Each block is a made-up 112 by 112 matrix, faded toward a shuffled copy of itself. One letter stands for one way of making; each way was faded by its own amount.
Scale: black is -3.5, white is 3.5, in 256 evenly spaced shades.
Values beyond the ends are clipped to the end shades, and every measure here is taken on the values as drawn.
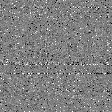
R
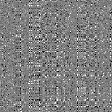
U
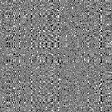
U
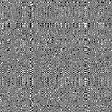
U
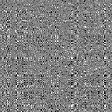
U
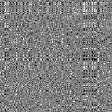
U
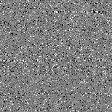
R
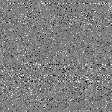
R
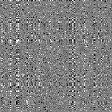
U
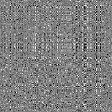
U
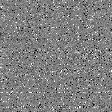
R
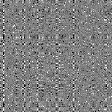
U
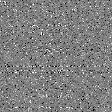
R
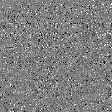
R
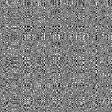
U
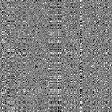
U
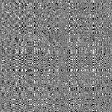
U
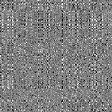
U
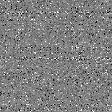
R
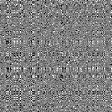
U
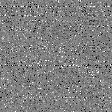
R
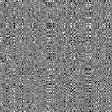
U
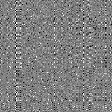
U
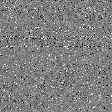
R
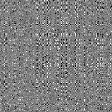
U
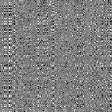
U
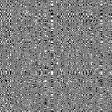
U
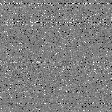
R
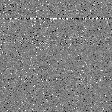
R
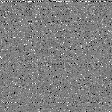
R
